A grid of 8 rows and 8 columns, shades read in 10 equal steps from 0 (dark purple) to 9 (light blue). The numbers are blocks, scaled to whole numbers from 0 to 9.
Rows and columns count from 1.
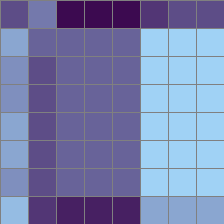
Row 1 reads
3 5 0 0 0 2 3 3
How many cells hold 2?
2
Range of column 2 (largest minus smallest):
3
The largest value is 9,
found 18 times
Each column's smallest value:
3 2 0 0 0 2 3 3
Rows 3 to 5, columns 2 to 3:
3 4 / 3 4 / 3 4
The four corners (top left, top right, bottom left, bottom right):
3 3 8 7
